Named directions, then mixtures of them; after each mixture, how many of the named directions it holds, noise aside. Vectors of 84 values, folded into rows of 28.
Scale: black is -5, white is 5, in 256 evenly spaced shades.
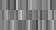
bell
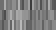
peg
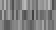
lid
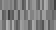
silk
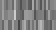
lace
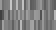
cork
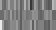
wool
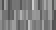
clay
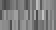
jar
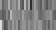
two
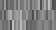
three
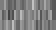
three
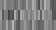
two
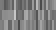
two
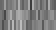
one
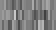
three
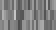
two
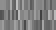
three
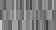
three
